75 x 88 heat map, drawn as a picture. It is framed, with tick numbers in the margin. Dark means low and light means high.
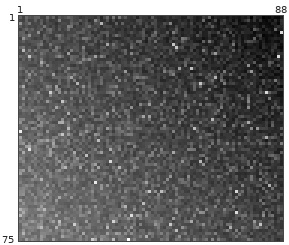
Values rise toward the bottom left. The grain is fine, like static. The halves do not mirror each other. The top right is the ninth with the lowest average.
